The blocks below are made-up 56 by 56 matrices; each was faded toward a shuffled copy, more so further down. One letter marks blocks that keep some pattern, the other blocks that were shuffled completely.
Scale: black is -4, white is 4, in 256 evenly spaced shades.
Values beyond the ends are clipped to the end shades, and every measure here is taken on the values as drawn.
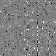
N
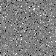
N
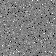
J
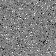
J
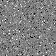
J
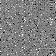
N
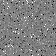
J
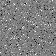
J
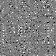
N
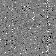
N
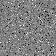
J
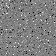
J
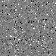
N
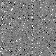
N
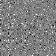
N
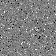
J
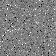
J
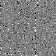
N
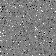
J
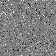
J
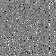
N
